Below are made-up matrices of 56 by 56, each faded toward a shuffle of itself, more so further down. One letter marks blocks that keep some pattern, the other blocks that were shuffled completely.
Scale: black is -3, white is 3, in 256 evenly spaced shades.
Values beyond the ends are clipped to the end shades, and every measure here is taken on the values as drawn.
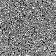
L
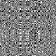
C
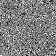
L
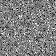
L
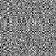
C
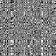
C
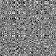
C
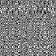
C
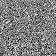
L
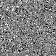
L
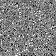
L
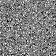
L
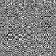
C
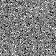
L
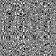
C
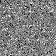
L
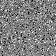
L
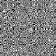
C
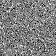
L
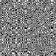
C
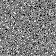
L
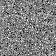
L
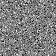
L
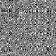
C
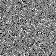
L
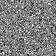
L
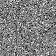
L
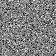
L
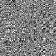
C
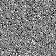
L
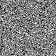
L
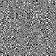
C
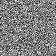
L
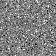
L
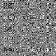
C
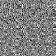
C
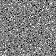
L
